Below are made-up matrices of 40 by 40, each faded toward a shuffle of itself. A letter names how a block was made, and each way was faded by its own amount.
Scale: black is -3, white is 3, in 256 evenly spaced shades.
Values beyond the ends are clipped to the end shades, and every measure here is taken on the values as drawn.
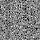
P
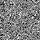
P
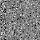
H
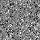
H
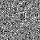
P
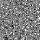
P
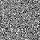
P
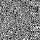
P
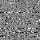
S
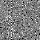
H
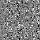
H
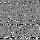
S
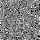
H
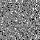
H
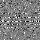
S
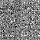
P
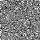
P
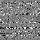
S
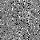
H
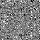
P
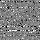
S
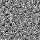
P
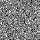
P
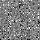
H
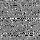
S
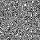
P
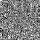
P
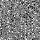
H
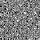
P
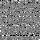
S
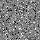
H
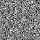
P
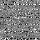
S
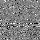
S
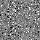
H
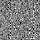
P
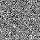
P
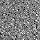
P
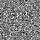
P
